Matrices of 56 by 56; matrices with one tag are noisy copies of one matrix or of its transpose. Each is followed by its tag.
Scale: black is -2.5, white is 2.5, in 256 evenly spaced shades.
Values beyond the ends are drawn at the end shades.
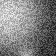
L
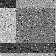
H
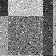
H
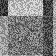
H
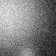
L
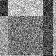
H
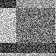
H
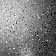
L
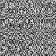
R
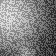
L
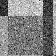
H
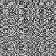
R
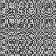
R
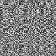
R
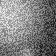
L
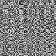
R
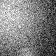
L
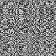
R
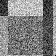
H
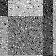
H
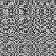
R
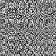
R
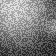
L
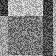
H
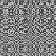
R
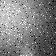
L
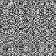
R
